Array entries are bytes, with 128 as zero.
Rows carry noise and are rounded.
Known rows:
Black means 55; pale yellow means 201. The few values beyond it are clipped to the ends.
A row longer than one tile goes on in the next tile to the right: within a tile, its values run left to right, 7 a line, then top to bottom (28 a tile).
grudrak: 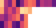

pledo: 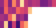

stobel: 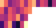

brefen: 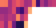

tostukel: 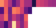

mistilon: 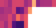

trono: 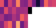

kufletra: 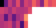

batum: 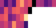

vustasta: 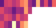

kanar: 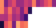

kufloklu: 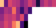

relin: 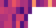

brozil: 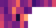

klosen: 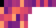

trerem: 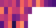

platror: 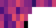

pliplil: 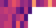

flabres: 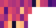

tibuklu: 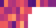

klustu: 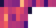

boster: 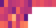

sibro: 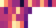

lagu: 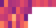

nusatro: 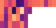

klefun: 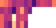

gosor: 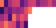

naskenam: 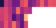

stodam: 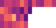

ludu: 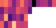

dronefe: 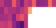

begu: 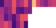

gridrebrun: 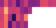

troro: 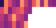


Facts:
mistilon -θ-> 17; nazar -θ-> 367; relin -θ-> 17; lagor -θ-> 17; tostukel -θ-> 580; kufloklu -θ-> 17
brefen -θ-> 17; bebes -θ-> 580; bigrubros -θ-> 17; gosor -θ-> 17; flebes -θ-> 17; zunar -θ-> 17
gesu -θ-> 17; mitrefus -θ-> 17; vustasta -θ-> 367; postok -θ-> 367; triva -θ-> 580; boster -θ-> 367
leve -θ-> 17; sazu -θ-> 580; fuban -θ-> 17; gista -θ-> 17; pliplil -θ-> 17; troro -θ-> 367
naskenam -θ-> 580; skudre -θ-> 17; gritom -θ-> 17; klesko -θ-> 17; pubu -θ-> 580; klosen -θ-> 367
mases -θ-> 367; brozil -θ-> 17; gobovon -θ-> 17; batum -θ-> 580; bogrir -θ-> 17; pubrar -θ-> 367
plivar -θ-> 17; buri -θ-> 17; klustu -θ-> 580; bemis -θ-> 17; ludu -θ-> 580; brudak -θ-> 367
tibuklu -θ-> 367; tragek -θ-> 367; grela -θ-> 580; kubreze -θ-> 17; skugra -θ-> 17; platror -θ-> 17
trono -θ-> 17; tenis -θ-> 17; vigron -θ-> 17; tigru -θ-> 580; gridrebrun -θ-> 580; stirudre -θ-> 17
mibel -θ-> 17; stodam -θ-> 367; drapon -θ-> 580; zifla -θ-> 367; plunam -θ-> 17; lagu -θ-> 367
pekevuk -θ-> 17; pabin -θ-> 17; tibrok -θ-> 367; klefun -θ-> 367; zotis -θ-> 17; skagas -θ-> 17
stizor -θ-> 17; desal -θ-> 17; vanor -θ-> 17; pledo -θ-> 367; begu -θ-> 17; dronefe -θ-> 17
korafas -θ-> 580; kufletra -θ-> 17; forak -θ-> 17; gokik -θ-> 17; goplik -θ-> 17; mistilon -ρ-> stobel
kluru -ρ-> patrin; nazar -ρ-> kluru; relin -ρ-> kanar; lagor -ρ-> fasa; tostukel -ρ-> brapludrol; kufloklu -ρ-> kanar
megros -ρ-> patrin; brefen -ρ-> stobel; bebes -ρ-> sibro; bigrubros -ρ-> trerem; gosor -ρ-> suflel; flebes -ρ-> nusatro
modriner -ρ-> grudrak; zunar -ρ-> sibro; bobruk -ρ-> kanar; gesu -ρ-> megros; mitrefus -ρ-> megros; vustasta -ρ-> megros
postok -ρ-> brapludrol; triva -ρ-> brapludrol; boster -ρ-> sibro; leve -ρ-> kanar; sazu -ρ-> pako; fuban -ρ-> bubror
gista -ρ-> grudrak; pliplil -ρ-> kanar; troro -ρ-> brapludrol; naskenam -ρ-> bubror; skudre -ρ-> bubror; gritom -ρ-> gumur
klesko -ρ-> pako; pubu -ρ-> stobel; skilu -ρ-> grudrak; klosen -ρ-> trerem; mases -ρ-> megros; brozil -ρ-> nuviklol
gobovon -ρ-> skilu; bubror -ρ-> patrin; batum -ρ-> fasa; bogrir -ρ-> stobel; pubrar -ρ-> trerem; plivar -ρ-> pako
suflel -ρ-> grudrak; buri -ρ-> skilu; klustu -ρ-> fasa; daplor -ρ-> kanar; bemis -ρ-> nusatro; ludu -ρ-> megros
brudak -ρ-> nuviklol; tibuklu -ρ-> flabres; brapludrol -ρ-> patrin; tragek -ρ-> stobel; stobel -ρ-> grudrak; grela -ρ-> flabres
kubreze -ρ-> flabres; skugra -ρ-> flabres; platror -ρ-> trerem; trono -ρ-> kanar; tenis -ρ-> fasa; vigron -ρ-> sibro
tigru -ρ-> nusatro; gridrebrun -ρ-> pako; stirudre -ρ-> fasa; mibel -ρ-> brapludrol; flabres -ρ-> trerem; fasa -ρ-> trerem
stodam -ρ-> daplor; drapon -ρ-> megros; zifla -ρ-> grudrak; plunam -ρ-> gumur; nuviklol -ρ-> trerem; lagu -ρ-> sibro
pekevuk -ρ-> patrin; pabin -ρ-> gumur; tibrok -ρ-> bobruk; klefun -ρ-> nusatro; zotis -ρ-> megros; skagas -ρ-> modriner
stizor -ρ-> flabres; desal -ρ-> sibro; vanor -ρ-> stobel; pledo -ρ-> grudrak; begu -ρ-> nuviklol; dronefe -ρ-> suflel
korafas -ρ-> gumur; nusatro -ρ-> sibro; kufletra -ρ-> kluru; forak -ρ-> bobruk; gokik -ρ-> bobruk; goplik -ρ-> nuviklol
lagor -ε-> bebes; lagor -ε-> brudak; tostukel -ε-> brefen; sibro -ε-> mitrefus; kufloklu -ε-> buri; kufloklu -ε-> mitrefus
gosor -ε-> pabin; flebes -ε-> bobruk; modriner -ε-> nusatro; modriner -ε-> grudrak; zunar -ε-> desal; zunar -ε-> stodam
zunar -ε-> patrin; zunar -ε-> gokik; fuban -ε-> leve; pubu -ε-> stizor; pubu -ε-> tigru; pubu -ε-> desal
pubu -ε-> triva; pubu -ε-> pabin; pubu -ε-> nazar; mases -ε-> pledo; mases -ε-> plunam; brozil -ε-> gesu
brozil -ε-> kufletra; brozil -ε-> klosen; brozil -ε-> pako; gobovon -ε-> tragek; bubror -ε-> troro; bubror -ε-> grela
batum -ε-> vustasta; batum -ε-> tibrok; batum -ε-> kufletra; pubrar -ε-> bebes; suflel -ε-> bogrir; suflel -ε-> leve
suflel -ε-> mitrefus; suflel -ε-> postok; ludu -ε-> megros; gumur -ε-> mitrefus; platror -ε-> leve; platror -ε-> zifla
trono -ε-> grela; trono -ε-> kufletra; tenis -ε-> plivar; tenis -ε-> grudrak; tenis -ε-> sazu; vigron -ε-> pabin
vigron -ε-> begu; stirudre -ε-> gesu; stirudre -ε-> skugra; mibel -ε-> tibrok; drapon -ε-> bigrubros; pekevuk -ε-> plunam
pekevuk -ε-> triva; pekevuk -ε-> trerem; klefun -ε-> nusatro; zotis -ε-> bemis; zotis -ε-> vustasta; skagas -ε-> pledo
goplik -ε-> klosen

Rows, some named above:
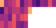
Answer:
gobovon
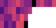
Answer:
platror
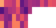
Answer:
flebes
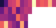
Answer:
pabin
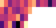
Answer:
stobel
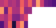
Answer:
trerem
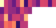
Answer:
pubu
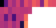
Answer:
kufletra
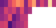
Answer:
plunam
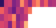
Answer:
nazar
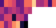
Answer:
mitrefus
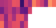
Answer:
bemis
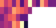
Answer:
gumur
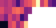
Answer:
brapludrol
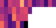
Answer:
tenis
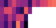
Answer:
leve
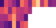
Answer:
postok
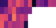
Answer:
stirudre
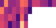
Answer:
brudak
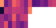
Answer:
skagas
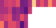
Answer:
desal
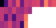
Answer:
kufletra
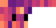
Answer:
bebes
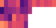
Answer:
vigron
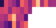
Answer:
postok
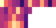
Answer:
sibro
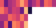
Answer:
tibrok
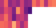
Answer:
tigru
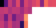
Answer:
kufletra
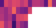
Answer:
bigrubros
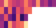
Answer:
megros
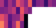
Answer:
lagor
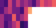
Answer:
fuban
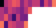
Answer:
gesu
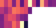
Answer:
gumur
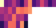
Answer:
suflel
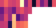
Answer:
mases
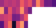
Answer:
trerem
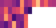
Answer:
triva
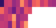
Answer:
nazar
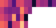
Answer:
pubrar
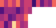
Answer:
zotis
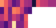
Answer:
tostukel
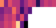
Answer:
kufloklu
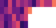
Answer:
fuban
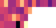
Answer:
tragek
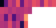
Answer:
kufletra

